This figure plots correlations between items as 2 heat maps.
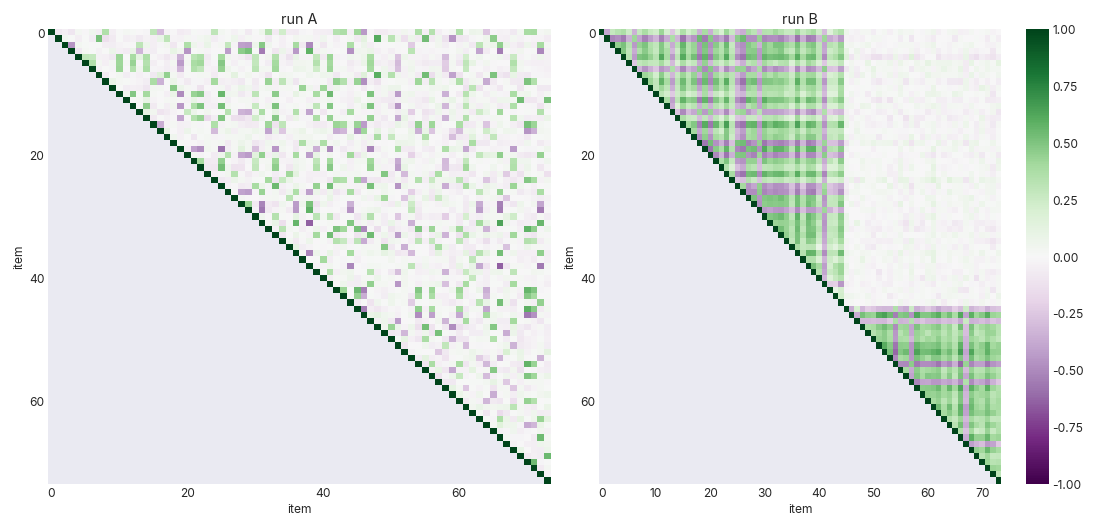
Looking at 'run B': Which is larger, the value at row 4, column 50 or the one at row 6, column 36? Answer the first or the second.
the first
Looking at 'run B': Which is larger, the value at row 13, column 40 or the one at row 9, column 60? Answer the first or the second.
the second
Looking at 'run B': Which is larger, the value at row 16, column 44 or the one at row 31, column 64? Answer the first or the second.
the first
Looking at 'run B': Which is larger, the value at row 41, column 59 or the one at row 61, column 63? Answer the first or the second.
the second
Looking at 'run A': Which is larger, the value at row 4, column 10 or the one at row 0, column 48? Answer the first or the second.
the first
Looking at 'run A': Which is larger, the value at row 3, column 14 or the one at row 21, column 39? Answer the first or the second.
the second
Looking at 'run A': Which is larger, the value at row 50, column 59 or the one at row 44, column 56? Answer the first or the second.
the second
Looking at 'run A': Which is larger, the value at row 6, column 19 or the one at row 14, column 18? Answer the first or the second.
the second
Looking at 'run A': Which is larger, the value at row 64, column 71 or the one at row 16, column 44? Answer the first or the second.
the second
